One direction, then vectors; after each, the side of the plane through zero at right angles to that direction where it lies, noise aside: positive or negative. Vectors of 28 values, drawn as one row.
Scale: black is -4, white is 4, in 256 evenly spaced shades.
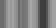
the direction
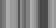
positive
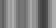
positive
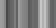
negative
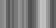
negative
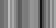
positive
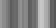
negative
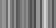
negative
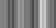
negative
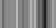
positive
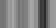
positive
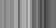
positive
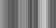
negative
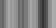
positive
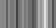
negative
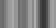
positive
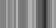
positive
